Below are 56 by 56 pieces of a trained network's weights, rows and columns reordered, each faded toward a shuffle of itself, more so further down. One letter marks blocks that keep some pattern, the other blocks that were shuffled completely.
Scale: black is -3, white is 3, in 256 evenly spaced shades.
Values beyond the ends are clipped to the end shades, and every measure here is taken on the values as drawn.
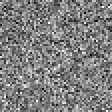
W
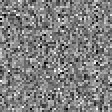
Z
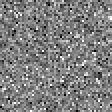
W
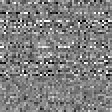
Z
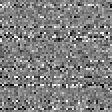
Z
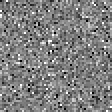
W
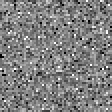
W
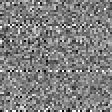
Z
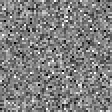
W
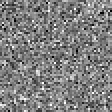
W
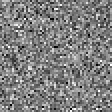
Z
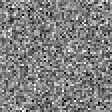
W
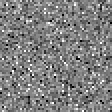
W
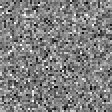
W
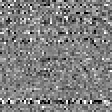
Z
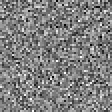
Z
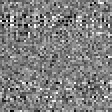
Z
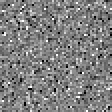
W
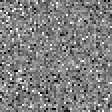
W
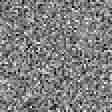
W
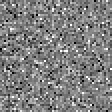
W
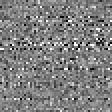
Z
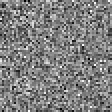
Z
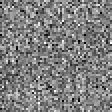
Z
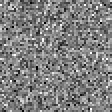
W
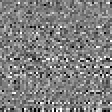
Z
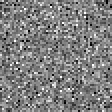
W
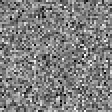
W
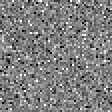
W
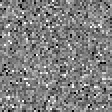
W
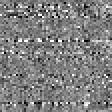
Z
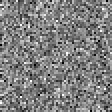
Z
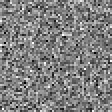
W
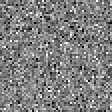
W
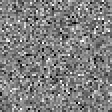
W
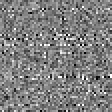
Z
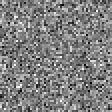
Z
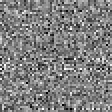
Z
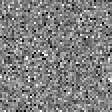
W
